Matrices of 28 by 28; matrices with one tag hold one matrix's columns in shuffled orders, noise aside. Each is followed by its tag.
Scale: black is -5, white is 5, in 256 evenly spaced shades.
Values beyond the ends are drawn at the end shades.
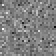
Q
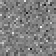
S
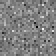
Q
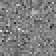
Q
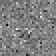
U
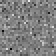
S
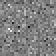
Q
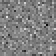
U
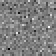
S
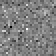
Q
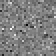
U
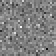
S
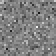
S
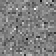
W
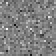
U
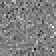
S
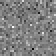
S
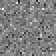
W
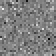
W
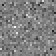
S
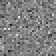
U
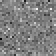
W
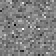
U
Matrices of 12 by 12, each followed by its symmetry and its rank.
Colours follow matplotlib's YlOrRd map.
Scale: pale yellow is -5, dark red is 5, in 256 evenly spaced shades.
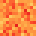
neither, full rank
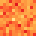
neither, full rank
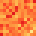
symmetric, full rank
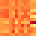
neither, rank two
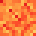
symmetric, full rank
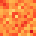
symmetric, full rank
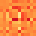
antisymmetric, rank two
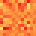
antisymmetric, rank two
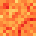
symmetric, full rank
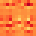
neither, rank two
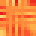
antisymmetric, rank two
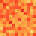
symmetric, full rank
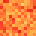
neither, full rank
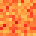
neither, full rank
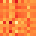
neither, rank two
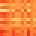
neither, rank two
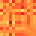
antisymmetric, rank two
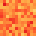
neither, full rank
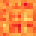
antisymmetric, rank two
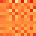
neither, rank two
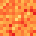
symmetric, full rank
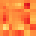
antisymmetric, rank two
